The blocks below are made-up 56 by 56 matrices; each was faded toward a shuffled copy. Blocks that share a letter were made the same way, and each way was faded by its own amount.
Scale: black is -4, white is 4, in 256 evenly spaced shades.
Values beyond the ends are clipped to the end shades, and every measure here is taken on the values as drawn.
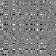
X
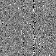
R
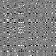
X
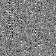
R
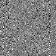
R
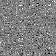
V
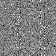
R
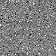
V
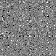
V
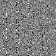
R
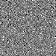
V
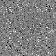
V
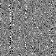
R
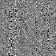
R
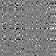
X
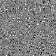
V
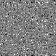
V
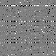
X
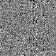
R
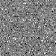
V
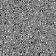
V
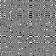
X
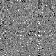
V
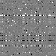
X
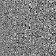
R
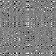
X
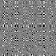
X
